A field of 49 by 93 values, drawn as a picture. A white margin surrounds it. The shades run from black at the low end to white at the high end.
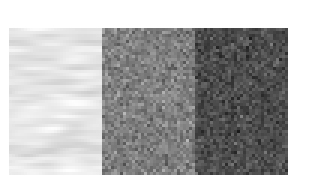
The table splits into one row of 3 panels. Panel 1,1: very high, streaked across, faint in contrast. Panel 1,2: middling, fine-grained. Panel 1,3: low, fine-grained.
